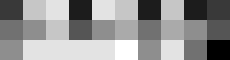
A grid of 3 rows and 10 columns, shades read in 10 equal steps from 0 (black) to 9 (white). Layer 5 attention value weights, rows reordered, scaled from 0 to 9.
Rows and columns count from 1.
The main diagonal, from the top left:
2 5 8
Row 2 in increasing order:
3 3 4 4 5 5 5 6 6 7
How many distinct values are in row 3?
5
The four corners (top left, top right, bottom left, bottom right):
2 2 5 0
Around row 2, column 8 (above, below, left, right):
7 8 4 5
